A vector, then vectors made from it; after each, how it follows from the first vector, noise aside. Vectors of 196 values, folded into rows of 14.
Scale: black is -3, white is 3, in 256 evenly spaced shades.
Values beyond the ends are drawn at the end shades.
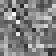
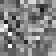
wrapped around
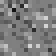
partly zeroed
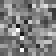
wrapped around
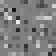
partly zeroed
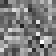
reversed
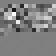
partly zeroed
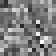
reversed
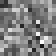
reversed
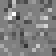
partly zeroed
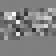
partly zeroed
